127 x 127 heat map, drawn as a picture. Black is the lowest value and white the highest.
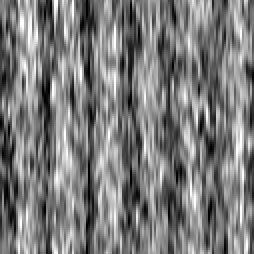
On average the colour sits 50% of the way up the scale. There is no overall slope. The grain runs up and down. The values follow a bell shape. Upright stripes repeat 6 times across the table.
